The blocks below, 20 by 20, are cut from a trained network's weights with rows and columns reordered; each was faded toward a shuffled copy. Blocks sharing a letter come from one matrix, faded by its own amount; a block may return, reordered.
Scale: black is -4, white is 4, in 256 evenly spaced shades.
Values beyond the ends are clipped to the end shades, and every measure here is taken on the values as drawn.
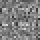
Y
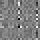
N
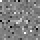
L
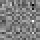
N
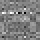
N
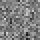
Y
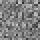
Y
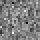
Y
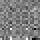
N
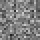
Y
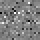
L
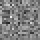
Y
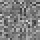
Y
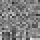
Y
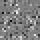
L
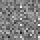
Y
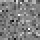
L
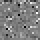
L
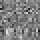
Y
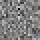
Y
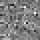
L
